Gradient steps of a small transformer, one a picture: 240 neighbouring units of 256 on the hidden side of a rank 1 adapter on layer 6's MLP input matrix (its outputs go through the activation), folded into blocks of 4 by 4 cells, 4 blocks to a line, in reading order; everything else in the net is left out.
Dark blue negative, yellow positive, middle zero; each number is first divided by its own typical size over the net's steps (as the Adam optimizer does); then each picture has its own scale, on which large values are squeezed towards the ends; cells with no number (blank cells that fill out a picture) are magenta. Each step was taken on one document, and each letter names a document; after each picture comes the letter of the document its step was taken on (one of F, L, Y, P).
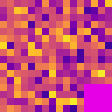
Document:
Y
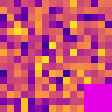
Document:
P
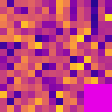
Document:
Y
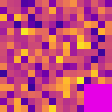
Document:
P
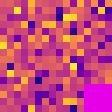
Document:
Y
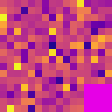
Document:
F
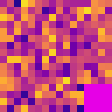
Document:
P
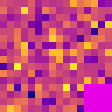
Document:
F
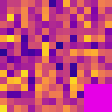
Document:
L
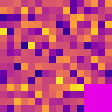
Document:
F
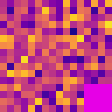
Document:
Y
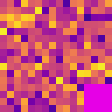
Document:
P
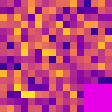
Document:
P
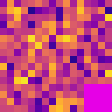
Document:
Y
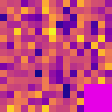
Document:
F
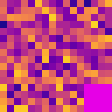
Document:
L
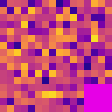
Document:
Y
